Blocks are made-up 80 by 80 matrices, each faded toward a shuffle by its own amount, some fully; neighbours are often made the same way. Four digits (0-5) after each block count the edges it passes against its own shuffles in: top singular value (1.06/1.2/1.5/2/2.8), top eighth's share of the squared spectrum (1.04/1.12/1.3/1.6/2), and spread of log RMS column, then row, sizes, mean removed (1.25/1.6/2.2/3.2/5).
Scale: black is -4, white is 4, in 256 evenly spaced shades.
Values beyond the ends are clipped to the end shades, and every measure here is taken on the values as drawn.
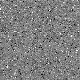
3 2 0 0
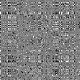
5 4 3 3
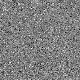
0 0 0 2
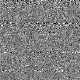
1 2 0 3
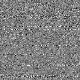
1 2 0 3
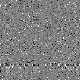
4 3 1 2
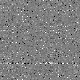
4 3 1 1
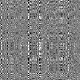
5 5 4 2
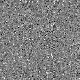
3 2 1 0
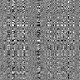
5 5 4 3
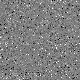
1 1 0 0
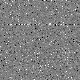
3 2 0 1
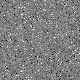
0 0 0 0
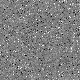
0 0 0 0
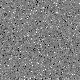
1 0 0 0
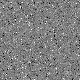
1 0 0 0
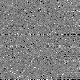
4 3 1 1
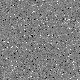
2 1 0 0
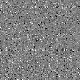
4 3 1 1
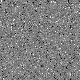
2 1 0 0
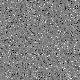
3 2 0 1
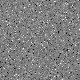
1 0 0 0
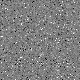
2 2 0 0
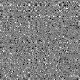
4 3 2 2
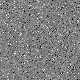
0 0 0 0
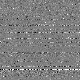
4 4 0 3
